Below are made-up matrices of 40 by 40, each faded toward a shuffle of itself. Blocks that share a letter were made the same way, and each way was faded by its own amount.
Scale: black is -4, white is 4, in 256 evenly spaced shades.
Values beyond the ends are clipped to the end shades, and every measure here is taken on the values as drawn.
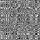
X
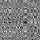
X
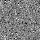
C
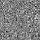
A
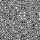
A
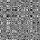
X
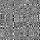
X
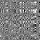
X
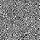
A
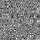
A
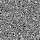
C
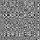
X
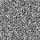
C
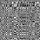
X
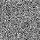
A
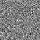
A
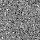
C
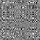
X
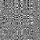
X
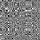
X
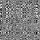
X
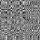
X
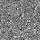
A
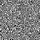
A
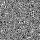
C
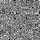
A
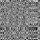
X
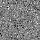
C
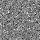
C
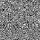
A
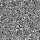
C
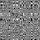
X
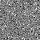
C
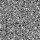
C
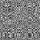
X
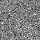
C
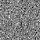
A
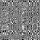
X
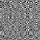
X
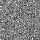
C
